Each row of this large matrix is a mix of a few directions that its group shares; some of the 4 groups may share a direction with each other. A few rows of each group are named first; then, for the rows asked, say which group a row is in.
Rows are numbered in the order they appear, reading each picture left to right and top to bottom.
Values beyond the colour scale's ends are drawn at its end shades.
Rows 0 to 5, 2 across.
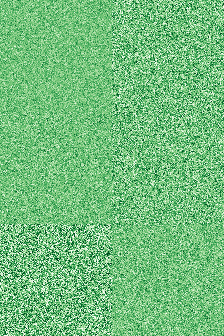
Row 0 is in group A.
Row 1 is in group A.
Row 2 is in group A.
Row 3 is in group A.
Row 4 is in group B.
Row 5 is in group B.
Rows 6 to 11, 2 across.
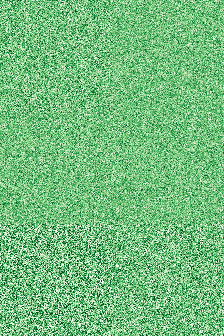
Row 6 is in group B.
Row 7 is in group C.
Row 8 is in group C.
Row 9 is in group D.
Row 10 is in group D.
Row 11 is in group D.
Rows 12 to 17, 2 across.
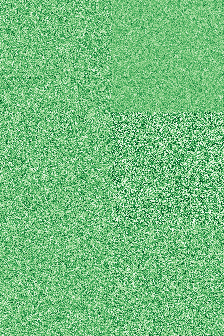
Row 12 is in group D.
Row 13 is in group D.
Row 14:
B
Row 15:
D
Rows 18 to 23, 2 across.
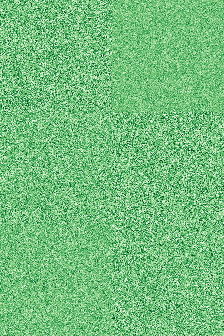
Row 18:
D
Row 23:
D
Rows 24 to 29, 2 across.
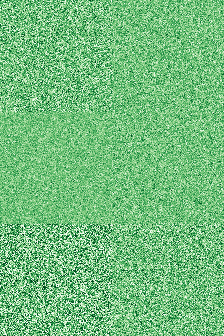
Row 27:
D
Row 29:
C
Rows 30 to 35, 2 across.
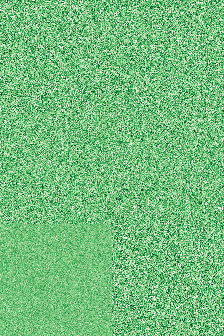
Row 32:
D
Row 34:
D
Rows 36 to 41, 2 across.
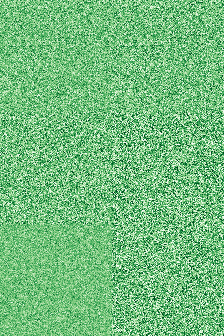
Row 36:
C
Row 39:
D
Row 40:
C
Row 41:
D
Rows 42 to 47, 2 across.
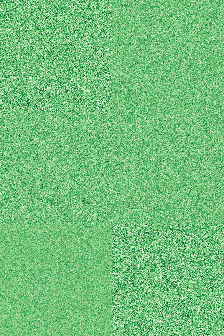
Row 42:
D
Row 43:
C
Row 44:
D
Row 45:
A
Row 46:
C
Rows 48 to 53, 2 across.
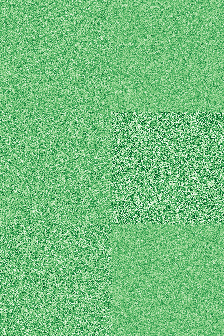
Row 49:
C
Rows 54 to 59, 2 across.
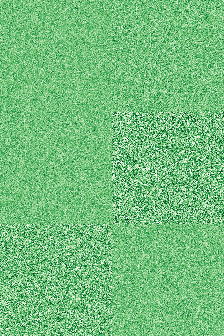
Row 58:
C
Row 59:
A
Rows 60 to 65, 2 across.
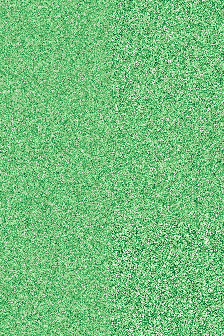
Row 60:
C
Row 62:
A
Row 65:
B
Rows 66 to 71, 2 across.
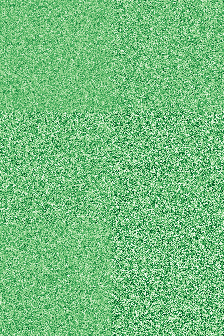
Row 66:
C
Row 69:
A
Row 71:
C
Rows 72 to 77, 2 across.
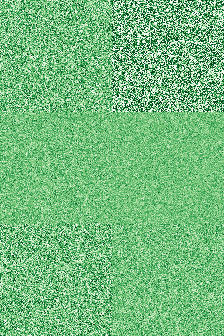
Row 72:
B
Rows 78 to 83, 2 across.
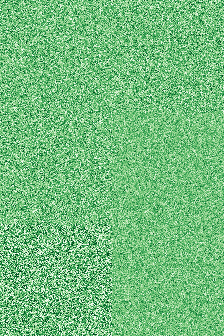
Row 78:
A
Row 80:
A
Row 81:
A
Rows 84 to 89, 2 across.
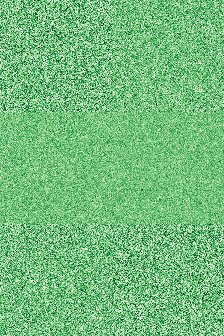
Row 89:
D
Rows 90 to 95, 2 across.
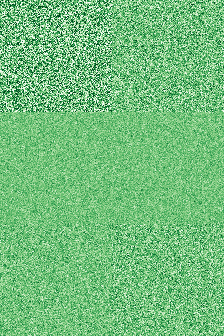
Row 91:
C
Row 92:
A
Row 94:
D
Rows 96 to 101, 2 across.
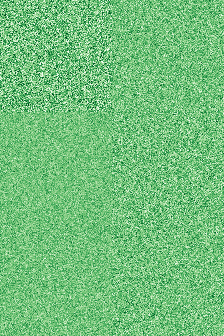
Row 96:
D
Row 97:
D
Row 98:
A
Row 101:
A
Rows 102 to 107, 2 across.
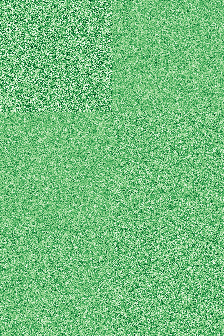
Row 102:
B
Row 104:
B
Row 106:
A
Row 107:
C
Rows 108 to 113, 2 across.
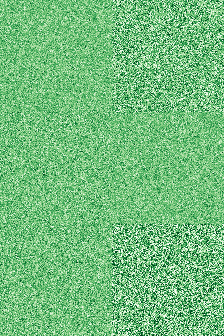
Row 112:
D
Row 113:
B
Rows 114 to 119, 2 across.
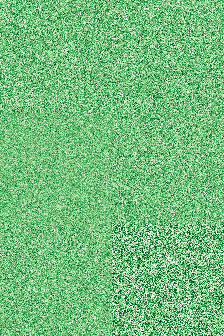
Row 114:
D
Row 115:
A
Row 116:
C
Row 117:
C
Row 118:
B
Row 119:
A
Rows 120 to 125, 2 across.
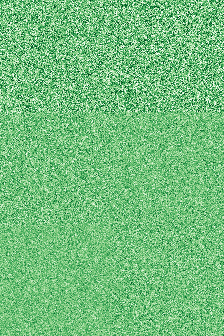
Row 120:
B
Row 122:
A
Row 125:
C
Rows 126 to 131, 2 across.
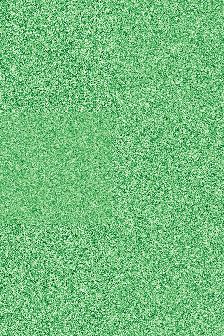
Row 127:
D
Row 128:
A
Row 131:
A
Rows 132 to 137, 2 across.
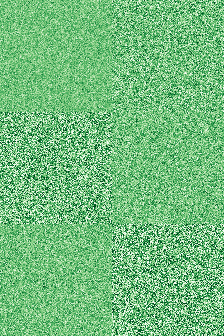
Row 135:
B
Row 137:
B
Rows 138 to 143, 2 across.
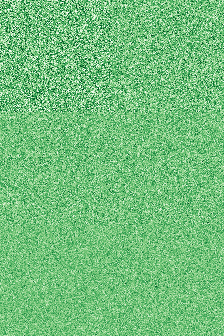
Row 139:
C
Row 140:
C
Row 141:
A
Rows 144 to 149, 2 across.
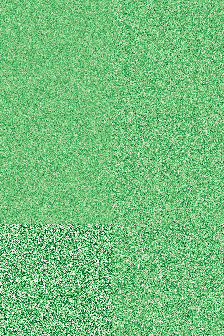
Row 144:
D
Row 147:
A
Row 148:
A
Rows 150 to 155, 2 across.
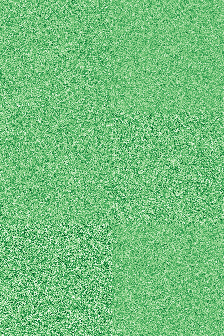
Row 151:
D
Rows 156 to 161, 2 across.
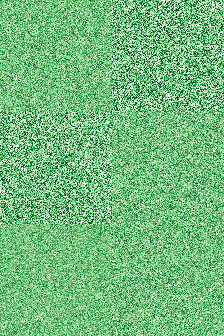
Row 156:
B
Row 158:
D
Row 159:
C
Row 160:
A
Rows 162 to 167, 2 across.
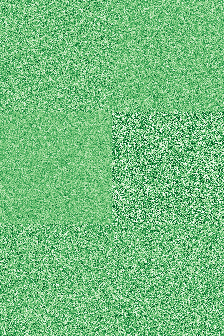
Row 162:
C
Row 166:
A
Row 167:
C
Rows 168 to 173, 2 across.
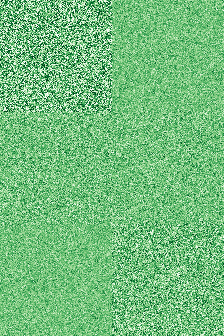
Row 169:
A
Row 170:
C
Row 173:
D
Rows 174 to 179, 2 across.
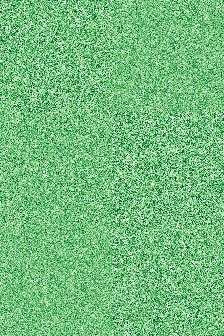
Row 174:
B
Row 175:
B
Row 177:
A
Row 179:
A
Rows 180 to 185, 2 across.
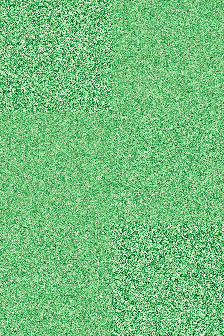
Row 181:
A
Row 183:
C
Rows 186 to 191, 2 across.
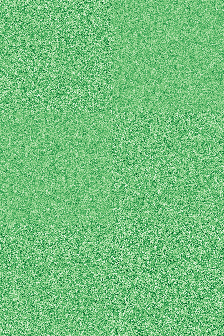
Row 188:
A
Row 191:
B
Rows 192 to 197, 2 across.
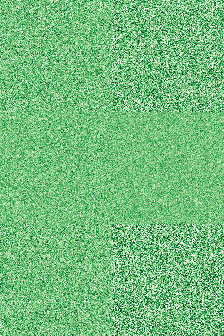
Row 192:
A
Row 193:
A
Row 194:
C
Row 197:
D
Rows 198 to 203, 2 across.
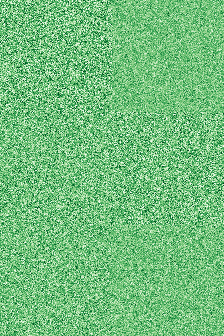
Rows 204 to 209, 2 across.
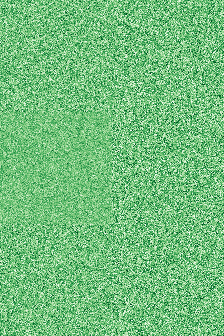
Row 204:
C
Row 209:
B
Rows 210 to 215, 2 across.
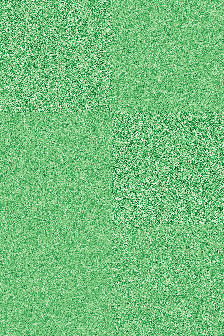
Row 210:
B
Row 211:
B
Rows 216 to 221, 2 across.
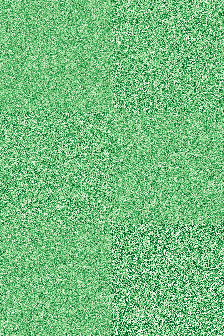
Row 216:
B
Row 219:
A
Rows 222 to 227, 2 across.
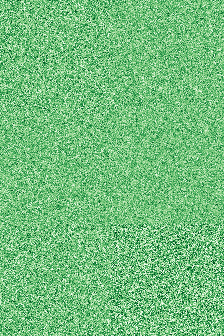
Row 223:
D
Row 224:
C
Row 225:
B
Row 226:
D
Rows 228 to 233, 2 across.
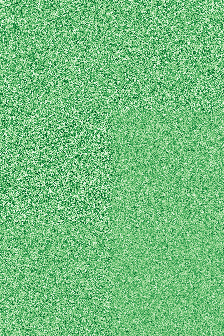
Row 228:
D
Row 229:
A
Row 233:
A
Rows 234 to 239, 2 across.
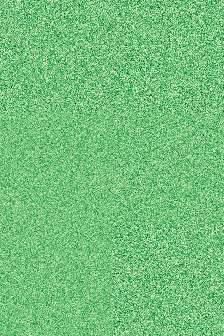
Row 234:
A
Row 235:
C
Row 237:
C
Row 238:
A
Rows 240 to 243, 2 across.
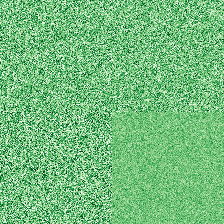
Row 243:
D
